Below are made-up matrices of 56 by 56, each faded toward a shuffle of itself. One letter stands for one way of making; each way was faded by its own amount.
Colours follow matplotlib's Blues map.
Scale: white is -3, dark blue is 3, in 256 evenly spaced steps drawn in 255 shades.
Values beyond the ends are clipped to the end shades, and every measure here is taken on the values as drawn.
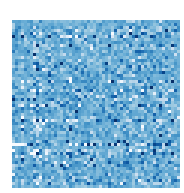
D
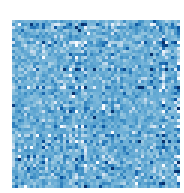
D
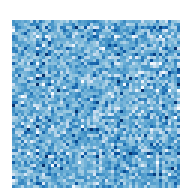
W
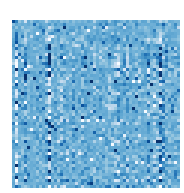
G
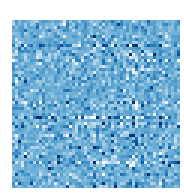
D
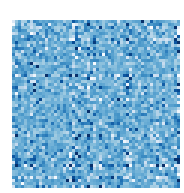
D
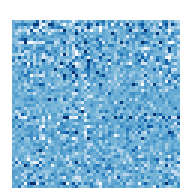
D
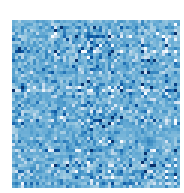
D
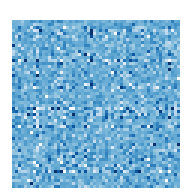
D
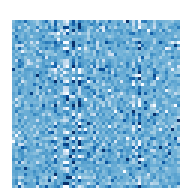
G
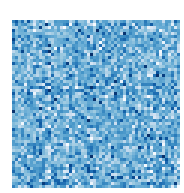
W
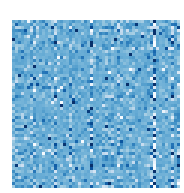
G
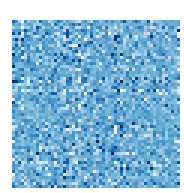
D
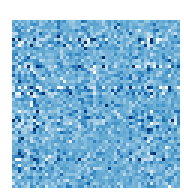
D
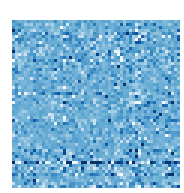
D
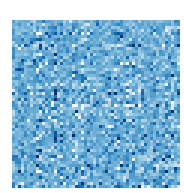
D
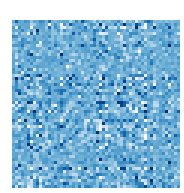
D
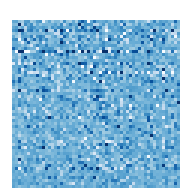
D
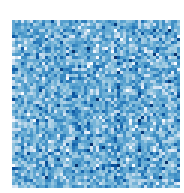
W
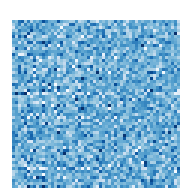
W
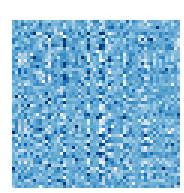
G
